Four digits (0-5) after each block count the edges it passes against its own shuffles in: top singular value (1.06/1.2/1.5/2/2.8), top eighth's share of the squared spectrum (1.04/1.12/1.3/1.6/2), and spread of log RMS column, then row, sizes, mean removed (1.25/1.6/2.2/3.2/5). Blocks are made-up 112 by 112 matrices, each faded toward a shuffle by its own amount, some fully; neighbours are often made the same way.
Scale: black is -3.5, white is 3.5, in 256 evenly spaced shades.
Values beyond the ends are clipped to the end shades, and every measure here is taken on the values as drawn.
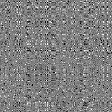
5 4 3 3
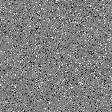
2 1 0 0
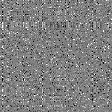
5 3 2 2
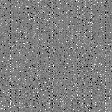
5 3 2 1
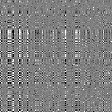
5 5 4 4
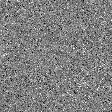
0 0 1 0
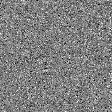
0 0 2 0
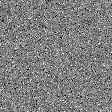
0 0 0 0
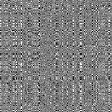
5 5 4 3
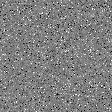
0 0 0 0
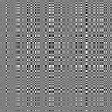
5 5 5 5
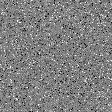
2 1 0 0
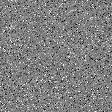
2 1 0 0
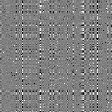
5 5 4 3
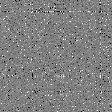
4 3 1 1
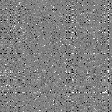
5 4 3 2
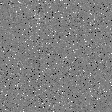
2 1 0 0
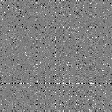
4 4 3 2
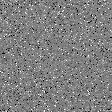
2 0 0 0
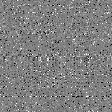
4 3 1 2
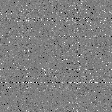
3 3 1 2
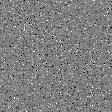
0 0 0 0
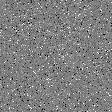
0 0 0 0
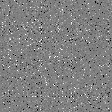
3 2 1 1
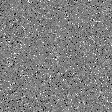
1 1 0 0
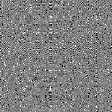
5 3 2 2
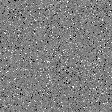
2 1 0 0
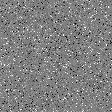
0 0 0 0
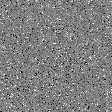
3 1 0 0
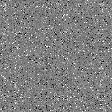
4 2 1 1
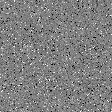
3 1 0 0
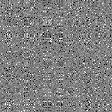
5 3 2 2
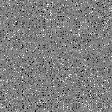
4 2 2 1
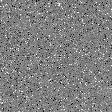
2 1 0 0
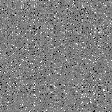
4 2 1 1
